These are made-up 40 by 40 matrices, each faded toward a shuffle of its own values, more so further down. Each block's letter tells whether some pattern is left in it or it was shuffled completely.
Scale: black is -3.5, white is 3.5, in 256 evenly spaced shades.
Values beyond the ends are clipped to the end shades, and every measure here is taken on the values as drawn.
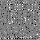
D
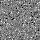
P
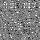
D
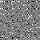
D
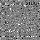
D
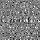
D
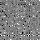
D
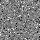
P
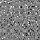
D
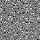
D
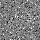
P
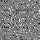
D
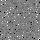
P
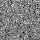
P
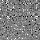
D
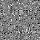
D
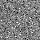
P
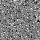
P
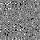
D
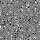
P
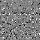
D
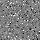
P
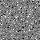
P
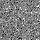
P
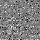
D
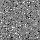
P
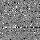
D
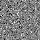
P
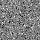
P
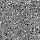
P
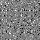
D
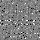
D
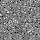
P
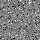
P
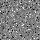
P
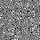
D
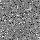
P
